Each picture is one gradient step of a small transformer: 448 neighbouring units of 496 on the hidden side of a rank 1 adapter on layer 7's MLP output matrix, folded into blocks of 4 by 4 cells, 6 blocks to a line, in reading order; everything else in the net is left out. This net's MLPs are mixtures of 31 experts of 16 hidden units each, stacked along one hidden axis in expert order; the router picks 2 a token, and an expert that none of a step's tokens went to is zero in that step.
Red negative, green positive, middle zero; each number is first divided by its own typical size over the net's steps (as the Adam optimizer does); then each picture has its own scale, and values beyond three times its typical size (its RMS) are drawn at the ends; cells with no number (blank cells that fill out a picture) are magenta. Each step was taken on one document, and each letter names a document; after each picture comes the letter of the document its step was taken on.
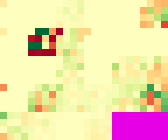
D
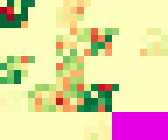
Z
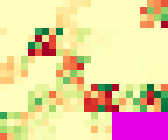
D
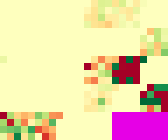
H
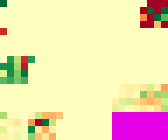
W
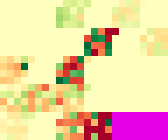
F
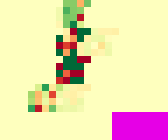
Z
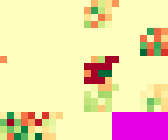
H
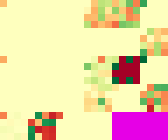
H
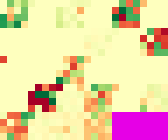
F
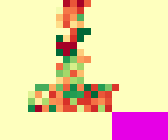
Z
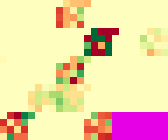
F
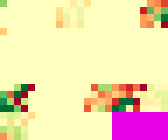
W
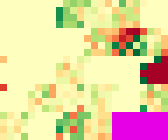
F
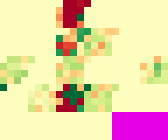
Z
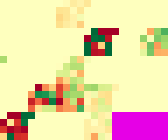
F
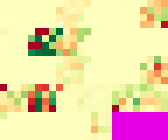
D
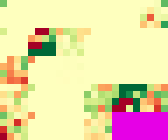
W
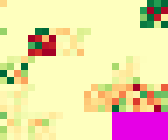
W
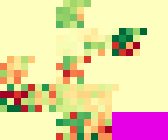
Z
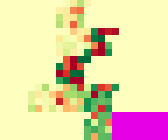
Z
